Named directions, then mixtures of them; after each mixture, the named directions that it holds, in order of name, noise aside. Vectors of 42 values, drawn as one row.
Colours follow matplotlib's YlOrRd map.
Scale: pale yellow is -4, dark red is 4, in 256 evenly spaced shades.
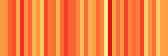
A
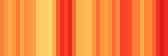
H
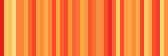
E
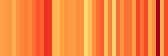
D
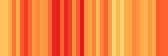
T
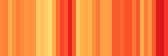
H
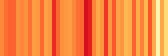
D, H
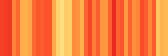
H, T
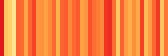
E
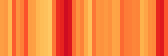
H, T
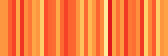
A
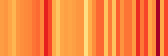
D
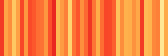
E, H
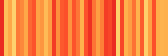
D, E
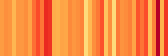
D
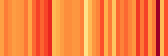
D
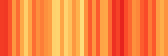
T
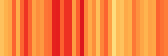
T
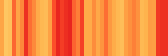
H, T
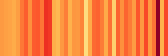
D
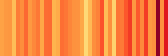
D, H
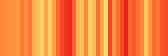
A, H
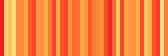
E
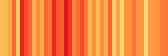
A, T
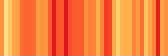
E, T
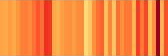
D
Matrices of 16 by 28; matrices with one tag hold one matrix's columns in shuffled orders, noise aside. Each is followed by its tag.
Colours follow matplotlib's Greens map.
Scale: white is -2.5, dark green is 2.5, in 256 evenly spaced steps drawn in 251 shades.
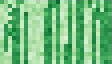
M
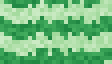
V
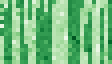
M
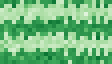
V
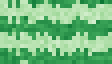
V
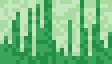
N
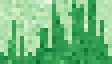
N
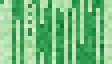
M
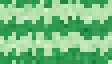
V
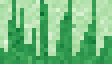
N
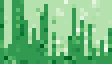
N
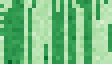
M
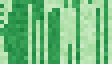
M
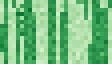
M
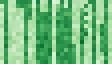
M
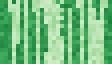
M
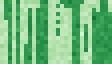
M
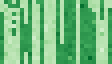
M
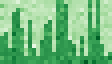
N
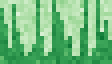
N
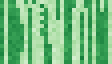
M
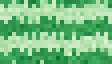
V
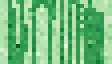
M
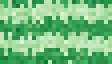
V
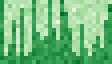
N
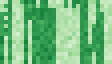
M
